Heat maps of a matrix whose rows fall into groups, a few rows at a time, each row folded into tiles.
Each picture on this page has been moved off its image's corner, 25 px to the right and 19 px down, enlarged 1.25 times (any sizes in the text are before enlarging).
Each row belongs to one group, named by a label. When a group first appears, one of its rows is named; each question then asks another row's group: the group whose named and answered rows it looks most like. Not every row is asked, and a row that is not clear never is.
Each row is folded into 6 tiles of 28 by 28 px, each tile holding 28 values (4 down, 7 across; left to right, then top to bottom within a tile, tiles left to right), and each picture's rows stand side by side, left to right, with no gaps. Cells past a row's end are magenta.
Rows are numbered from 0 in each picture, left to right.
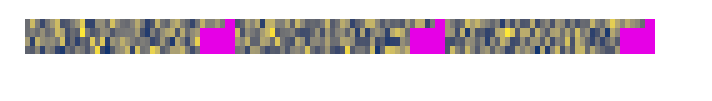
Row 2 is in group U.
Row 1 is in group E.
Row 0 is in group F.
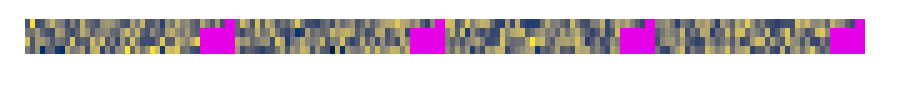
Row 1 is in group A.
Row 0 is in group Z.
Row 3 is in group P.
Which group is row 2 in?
U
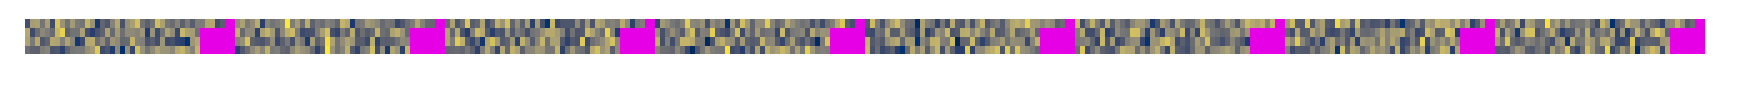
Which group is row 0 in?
E
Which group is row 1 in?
E
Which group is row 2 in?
Z
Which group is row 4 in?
A
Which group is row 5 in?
U
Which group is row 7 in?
E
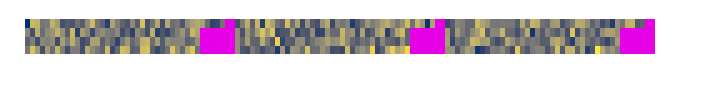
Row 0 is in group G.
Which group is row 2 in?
E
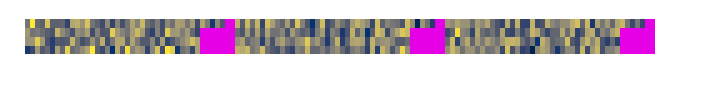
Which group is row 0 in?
Z
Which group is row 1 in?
G
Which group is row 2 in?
G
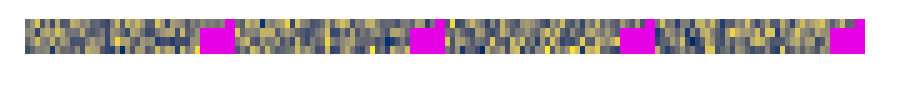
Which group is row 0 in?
F
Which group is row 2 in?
Z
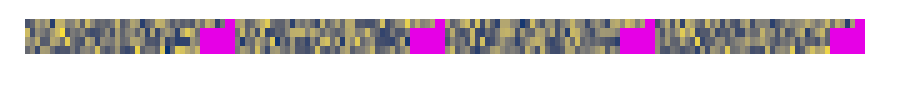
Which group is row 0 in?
E
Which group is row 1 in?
U
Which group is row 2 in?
U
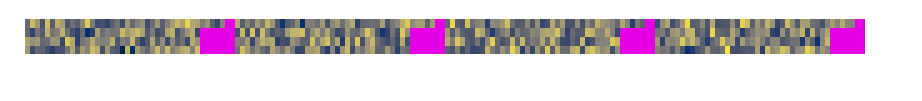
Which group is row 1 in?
U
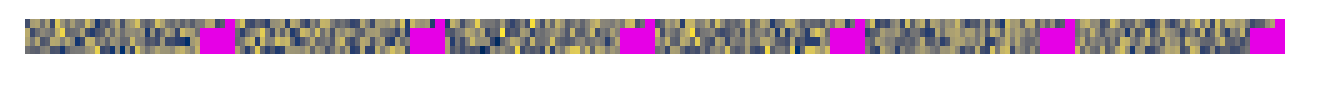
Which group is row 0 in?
E
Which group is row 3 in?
E
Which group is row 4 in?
P
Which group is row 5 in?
G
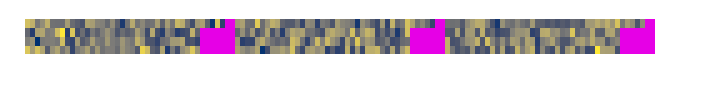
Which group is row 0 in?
G
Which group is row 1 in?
U
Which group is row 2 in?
A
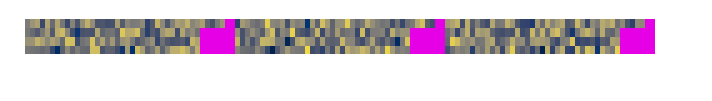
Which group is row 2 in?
F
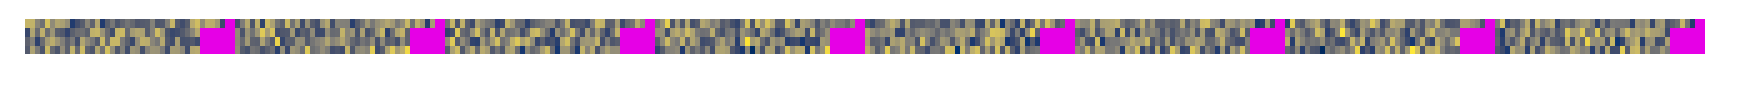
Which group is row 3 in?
F
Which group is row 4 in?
U
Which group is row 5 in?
G
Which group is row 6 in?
Z
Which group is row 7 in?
P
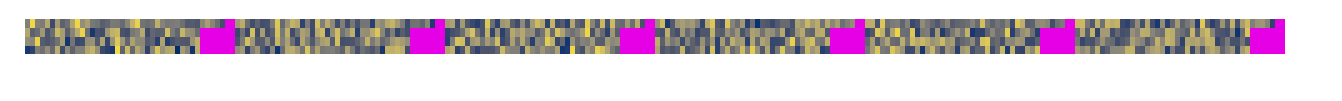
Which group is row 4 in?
G
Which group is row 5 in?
U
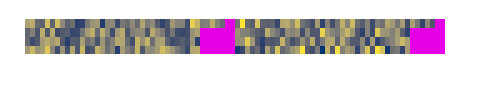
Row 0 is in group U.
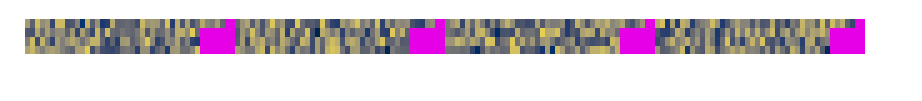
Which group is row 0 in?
G
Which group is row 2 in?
F
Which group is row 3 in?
P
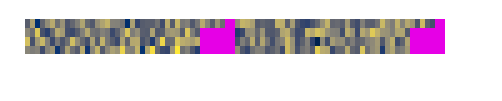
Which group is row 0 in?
Z
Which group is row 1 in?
P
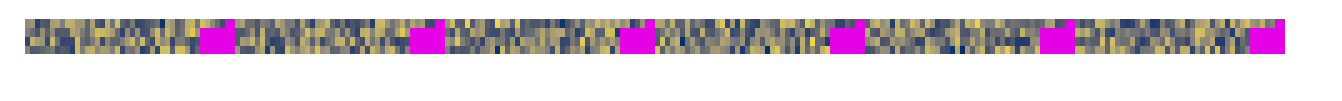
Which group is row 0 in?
P
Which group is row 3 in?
G
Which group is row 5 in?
U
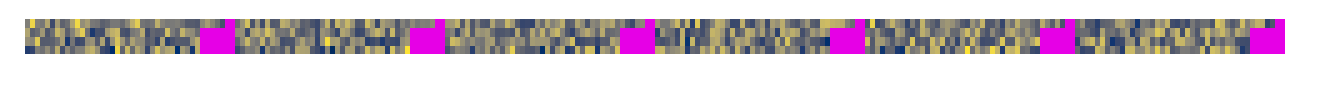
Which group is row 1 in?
F
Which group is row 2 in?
F
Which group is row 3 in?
U
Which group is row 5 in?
P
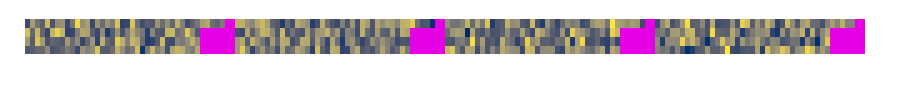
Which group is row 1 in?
G
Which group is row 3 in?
F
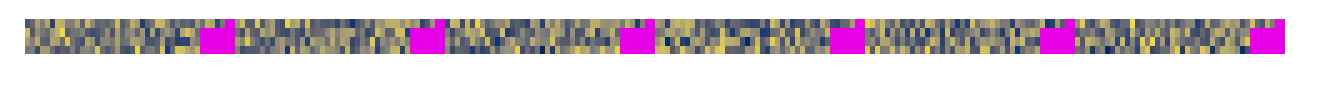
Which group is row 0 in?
E
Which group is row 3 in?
G
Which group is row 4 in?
G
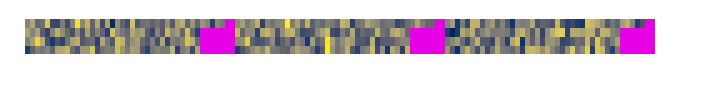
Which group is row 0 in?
Z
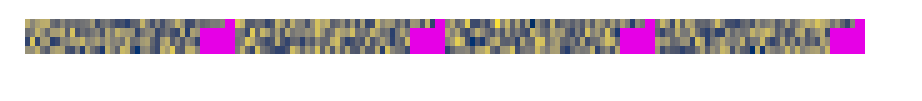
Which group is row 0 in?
G
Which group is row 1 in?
P
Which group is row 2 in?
Z
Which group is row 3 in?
A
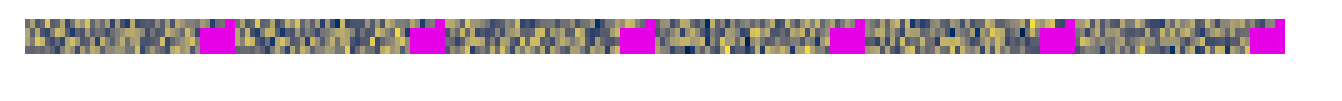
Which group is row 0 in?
Z
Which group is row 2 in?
U
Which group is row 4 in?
U
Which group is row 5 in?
F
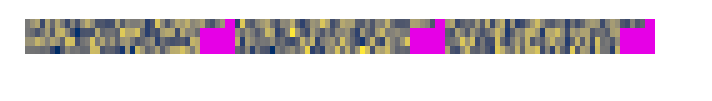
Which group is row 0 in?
F
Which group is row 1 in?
Z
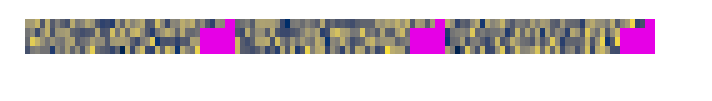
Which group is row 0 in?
F
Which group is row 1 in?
A
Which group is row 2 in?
P
